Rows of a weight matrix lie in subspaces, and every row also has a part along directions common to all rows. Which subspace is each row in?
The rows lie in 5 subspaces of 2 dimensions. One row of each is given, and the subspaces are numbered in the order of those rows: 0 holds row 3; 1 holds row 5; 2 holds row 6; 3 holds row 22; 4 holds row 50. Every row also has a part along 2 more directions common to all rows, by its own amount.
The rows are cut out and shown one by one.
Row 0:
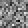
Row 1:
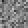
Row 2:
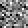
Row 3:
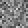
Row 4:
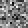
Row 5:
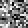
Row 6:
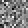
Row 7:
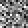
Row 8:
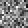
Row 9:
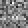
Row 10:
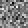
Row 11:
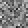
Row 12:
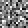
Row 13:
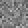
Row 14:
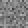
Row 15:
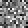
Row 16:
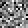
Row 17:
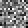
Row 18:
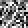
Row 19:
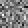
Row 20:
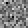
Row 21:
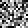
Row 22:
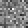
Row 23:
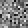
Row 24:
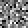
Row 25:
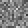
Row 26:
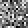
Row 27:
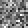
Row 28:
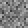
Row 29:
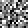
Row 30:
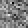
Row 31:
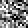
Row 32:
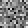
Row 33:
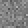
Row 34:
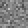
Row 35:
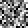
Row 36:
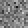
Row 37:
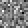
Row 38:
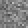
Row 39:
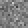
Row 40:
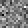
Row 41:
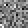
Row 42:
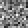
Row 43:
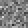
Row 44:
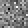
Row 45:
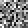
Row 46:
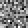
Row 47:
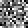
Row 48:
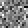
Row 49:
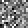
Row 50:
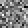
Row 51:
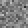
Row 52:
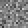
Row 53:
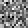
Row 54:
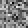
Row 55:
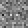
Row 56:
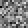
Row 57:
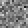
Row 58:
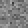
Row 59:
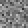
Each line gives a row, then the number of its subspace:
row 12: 2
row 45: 2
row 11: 0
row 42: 4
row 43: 3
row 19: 4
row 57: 4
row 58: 1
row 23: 1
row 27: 3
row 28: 0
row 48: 4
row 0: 3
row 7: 4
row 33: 0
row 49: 2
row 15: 3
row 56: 3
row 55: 4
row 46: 4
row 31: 1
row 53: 2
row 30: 1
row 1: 2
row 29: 2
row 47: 3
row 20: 2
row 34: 0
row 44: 0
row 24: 2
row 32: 3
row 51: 4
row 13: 0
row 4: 1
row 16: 0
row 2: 4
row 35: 0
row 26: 0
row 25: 0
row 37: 0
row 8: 0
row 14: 3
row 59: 4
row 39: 1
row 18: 3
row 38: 1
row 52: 2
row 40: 4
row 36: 0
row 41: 2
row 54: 1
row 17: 3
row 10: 1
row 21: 0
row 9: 1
